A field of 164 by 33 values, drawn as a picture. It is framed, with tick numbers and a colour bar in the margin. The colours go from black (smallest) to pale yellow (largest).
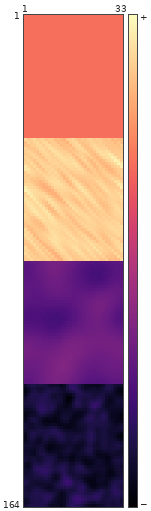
The table splits into 4 rows of 1 panel. Panel 1,1: high, flat. Panel 2,1: very high, slanting down to the right, faint in contrast. Panel 3,1: low, smooth, faint in contrast. Panel 4,1: very low, blotchy, faint in contrast.
